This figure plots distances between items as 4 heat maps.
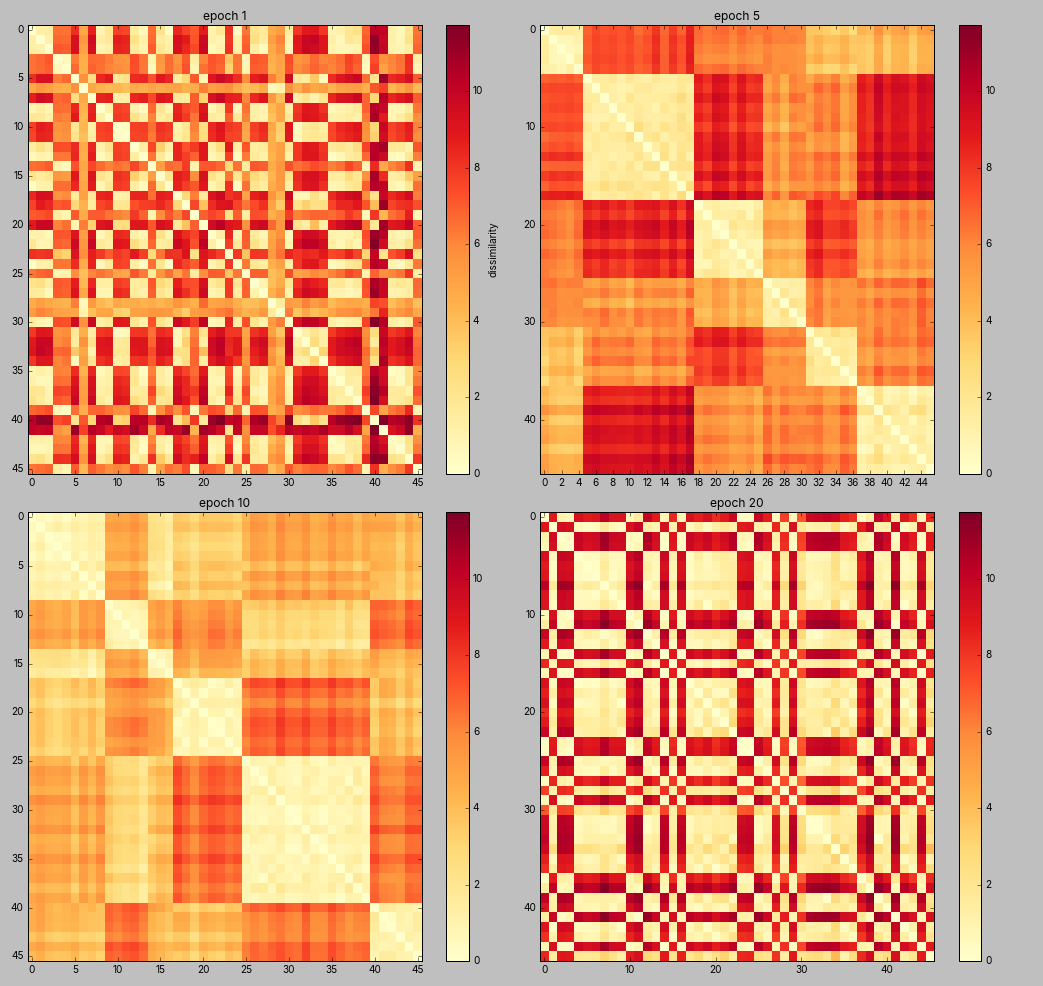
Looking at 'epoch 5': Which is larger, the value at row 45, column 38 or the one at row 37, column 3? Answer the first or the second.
the second
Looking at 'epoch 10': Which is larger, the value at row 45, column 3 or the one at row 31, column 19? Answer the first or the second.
the second
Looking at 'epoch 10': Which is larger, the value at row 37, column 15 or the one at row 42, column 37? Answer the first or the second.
the second
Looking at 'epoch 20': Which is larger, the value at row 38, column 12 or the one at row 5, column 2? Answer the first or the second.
the first
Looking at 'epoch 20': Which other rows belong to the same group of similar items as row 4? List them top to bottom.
1, 5, 6, 7, 8, 9, 12, 13, 15, 17, 18, 19, 20, 21, 22, 25, 26, 28, 30, 31, 32, 33, 34, 35, 36, 39, 40, 42, 43, 45
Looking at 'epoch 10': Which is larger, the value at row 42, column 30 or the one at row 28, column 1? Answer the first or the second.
the first
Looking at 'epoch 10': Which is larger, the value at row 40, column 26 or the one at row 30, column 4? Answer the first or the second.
the first
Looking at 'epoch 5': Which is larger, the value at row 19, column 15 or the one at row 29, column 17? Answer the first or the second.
the first
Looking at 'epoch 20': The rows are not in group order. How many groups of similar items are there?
2
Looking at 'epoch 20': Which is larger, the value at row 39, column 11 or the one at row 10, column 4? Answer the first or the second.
the first
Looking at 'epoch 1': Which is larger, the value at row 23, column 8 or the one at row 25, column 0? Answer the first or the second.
the first
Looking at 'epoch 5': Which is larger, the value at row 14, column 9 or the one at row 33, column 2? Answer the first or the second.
the second
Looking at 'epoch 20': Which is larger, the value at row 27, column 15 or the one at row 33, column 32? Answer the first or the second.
the first
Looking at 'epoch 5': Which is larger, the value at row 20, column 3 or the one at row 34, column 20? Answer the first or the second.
the second
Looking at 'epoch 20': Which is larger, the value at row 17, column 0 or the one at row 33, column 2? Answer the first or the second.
the second
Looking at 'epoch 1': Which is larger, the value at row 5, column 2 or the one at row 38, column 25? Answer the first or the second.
the first
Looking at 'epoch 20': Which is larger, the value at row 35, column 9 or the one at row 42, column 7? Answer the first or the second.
the second
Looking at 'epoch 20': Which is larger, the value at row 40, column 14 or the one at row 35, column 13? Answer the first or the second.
the first
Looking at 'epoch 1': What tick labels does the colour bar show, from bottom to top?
0, 2, 4, 6, 8, 10
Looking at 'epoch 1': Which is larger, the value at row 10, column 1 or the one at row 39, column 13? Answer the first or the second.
the first
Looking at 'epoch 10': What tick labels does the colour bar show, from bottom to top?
0, 2, 4, 6, 8, 10
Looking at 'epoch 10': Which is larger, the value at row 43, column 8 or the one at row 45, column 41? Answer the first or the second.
the first
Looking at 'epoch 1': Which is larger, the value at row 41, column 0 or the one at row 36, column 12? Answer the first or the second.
the first
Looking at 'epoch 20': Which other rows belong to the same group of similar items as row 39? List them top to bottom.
1, 4, 5, 6, 7, 8, 9, 12, 13, 15, 17, 18, 19, 20, 21, 22, 25, 26, 28, 30, 31, 32, 33, 34, 35, 36, 40, 42, 43, 45
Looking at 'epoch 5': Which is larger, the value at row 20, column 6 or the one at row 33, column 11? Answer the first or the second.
the first
